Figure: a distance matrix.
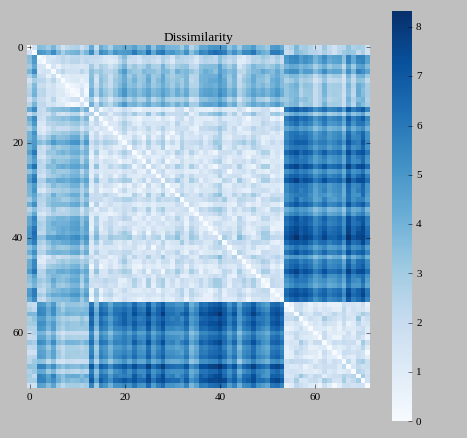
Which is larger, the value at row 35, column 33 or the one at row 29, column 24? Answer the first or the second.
the first
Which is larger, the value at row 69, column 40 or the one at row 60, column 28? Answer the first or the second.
the first
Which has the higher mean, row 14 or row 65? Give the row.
65
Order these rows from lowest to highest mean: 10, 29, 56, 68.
29, 10, 68, 56
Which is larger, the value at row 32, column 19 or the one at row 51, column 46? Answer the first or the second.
the first
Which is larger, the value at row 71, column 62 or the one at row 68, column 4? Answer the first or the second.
the second
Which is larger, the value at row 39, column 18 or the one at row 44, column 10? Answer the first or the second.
the second
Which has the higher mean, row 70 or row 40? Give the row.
70
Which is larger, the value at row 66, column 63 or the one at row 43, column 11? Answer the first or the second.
the second
